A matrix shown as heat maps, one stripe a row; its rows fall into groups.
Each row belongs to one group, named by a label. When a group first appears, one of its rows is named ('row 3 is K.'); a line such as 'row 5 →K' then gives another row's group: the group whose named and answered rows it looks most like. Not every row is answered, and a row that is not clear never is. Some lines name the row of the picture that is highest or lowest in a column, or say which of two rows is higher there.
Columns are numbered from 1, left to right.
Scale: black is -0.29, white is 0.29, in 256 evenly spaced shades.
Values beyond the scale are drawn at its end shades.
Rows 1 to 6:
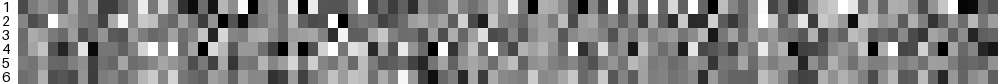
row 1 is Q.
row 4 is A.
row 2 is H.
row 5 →Q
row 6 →A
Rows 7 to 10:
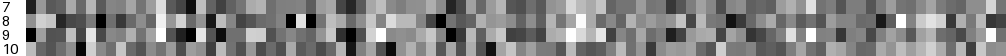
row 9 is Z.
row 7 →Z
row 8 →A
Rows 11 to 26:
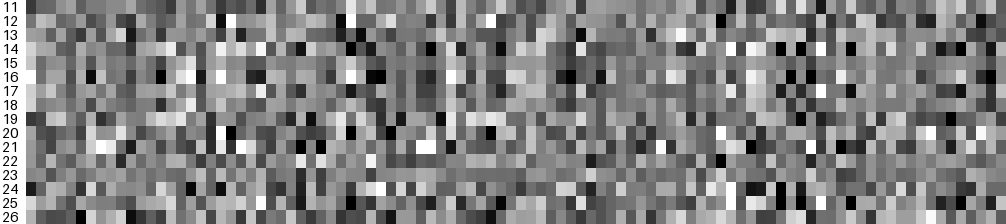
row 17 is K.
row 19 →A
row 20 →H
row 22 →Q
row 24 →Z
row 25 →K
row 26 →H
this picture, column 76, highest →11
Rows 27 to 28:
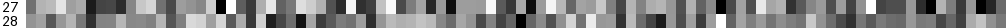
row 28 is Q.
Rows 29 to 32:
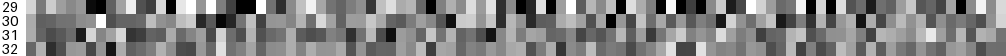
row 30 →Q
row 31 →H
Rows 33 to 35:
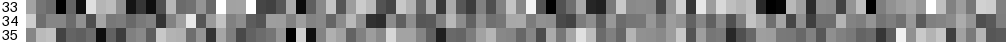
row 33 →H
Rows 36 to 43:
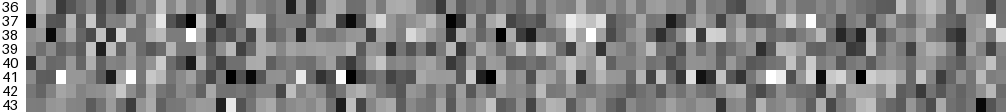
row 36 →A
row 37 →Z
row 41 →H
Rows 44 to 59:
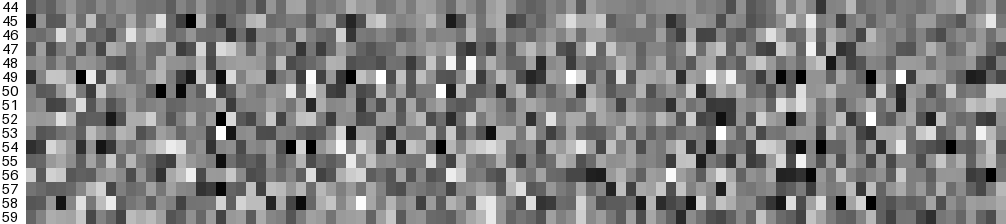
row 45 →Z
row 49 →Z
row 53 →H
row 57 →Q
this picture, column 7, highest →49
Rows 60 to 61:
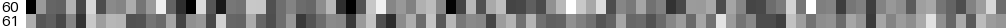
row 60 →Z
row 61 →H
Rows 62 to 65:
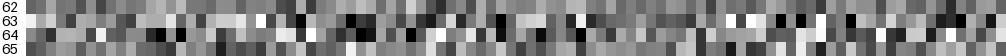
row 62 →A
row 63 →K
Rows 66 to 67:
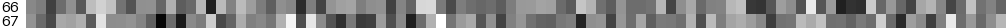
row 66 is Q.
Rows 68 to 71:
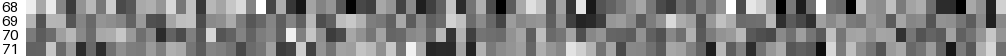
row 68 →K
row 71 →A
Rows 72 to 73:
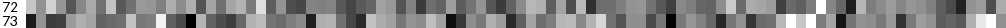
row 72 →K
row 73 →Z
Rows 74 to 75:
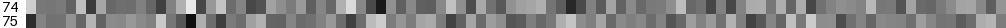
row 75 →Z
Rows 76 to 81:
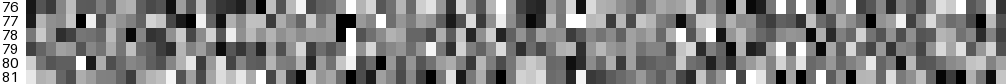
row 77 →Z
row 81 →K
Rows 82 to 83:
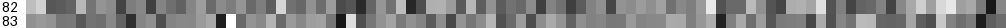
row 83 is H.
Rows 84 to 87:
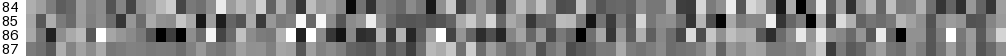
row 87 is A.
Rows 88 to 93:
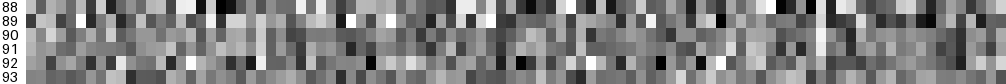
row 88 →Q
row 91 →K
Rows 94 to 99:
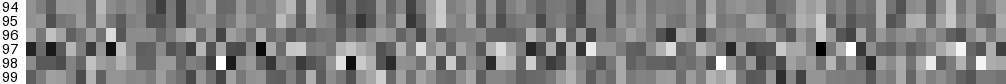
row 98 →H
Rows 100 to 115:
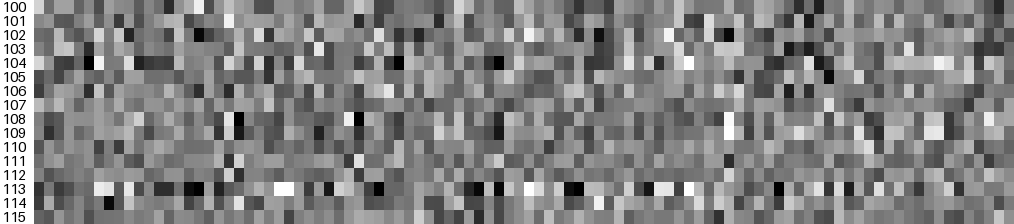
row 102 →Q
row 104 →H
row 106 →Z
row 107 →K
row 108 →H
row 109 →H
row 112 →H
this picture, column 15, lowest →105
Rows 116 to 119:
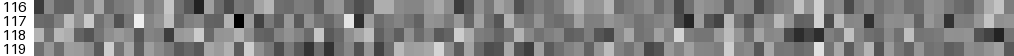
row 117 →H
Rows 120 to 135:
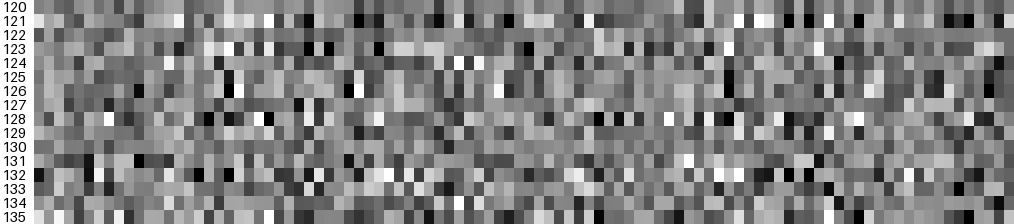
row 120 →K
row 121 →K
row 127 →A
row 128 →Q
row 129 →K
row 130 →A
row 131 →H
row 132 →Z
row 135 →K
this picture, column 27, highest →131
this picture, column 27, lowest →127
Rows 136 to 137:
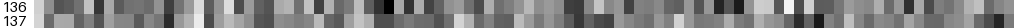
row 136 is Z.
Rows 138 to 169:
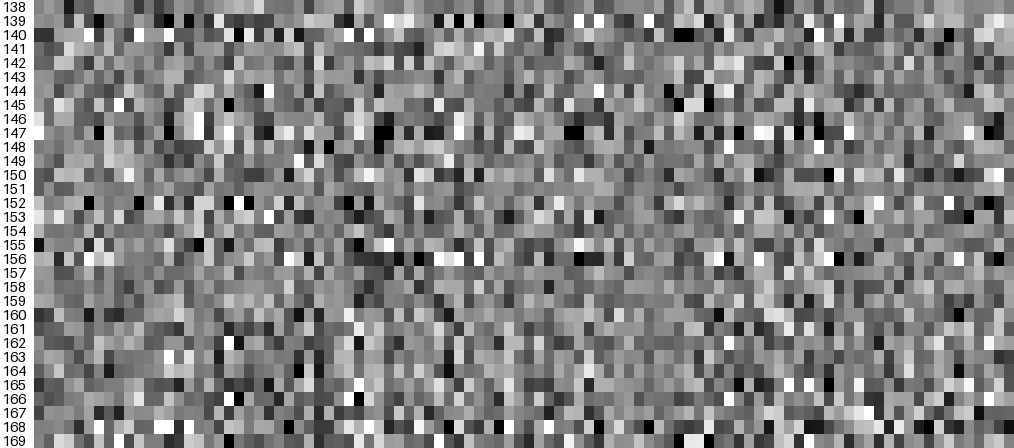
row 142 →Z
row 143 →K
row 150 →A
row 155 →Z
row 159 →K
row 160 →A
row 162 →H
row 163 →A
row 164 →A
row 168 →A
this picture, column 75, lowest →138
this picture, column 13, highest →168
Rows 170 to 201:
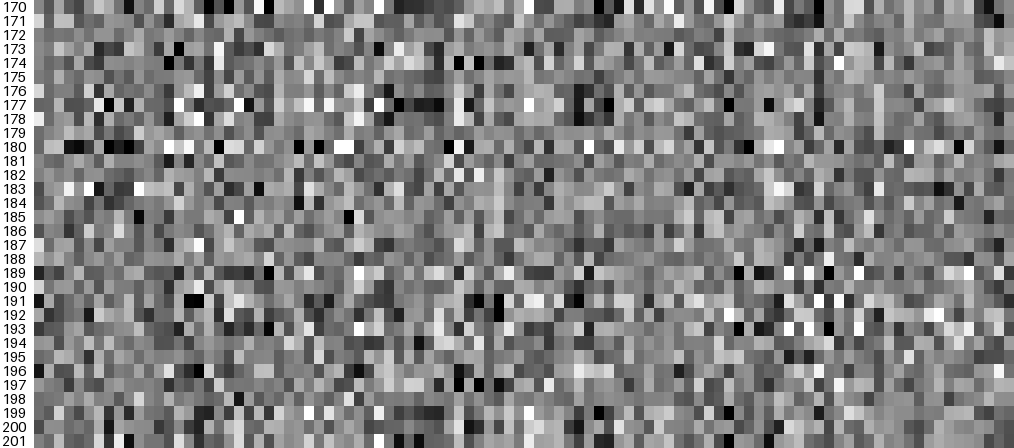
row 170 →Q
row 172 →H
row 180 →A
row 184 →A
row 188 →K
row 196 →Z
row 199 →Q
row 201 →Q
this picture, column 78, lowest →195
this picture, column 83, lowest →188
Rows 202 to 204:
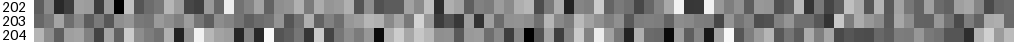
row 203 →A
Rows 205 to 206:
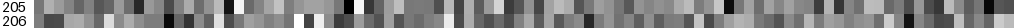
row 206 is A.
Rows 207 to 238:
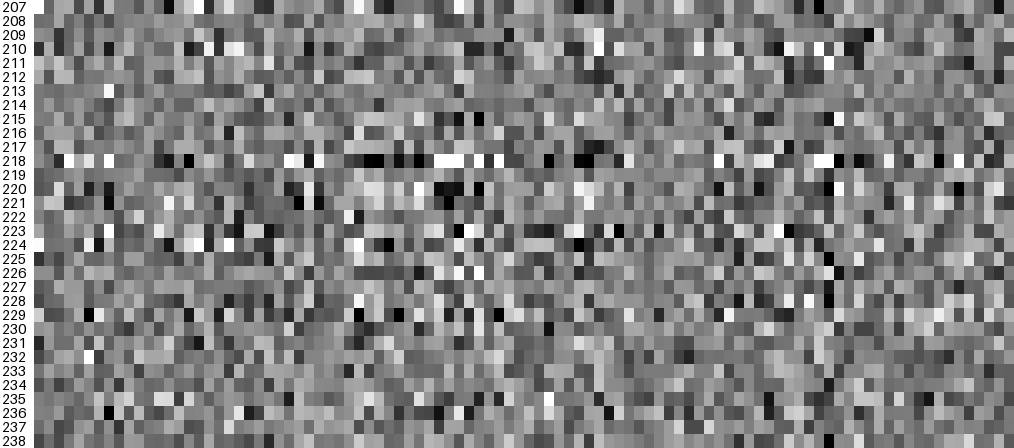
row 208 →A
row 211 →K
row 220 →A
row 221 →A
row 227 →A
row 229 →H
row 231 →Z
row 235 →A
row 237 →K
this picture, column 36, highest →231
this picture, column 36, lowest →224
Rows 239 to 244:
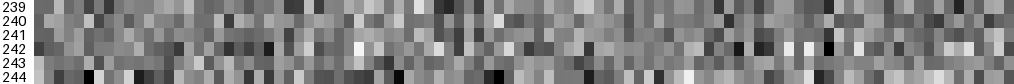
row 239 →A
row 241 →A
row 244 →H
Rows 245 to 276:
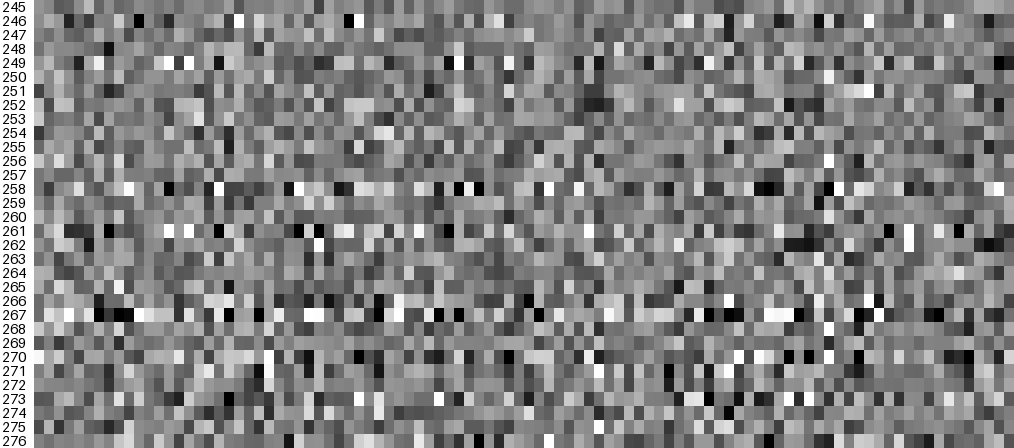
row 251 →Q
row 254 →Z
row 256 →K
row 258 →A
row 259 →Q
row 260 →K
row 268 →K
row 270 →K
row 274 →Q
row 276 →A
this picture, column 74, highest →267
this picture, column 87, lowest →273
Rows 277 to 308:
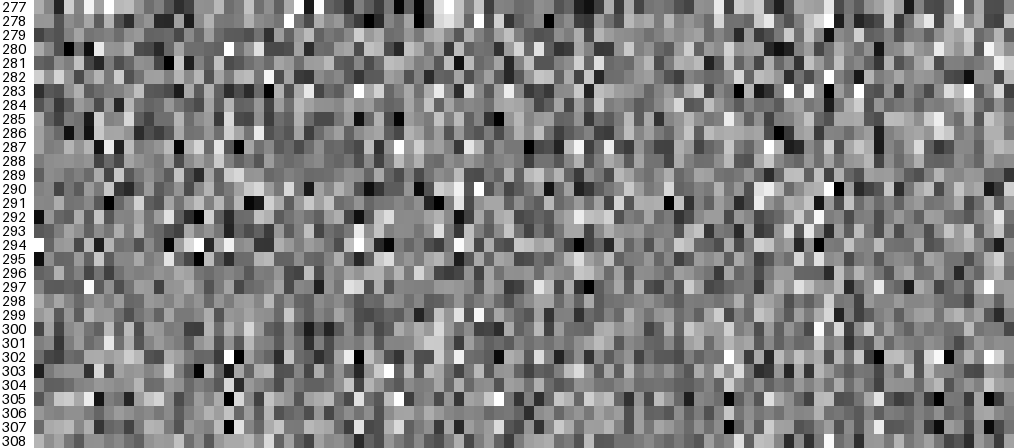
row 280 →H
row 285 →H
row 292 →Z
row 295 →Z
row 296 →A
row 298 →K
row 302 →H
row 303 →Z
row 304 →H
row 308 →K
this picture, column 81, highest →300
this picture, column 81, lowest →290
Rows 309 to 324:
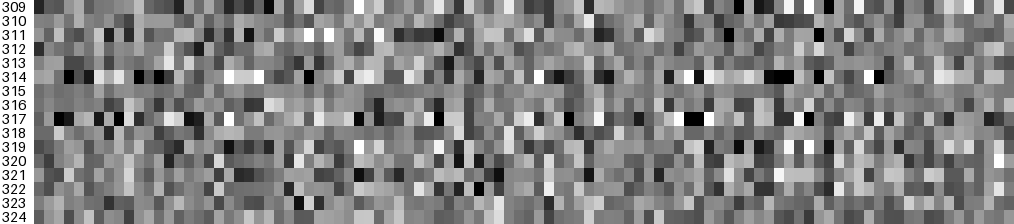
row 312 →Z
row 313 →A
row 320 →A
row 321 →H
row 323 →A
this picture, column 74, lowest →314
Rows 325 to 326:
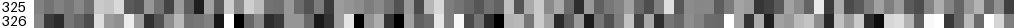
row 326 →H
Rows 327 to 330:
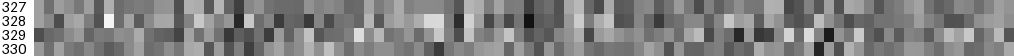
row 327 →Q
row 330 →Q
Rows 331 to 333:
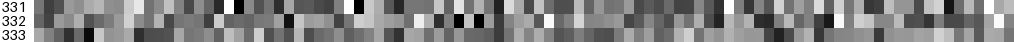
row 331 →H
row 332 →A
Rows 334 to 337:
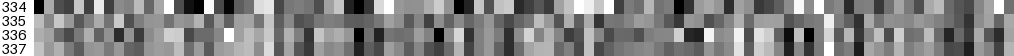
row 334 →Z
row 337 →K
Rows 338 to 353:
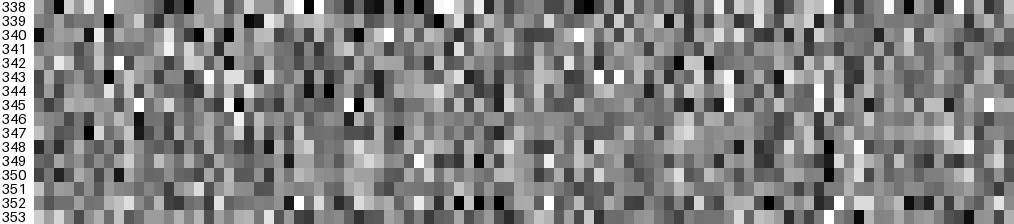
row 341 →A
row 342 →K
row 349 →A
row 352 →A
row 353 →K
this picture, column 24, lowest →348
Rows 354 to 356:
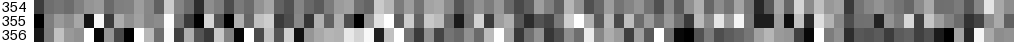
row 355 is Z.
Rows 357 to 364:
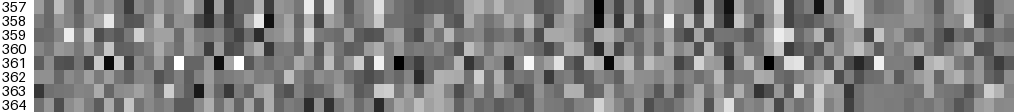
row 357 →Q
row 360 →Q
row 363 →Z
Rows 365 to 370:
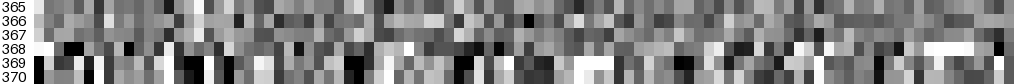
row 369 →Z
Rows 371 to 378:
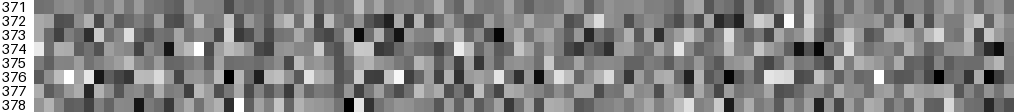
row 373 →H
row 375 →A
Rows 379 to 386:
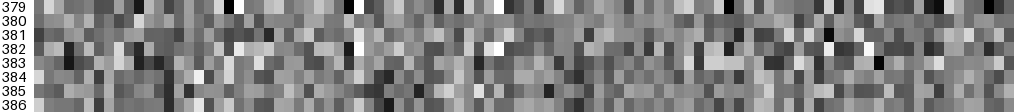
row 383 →H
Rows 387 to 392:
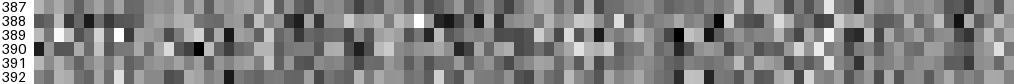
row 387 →K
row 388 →A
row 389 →K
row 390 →Z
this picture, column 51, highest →389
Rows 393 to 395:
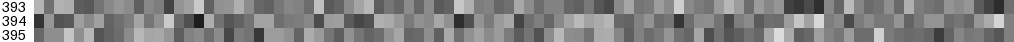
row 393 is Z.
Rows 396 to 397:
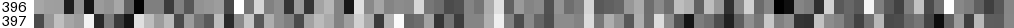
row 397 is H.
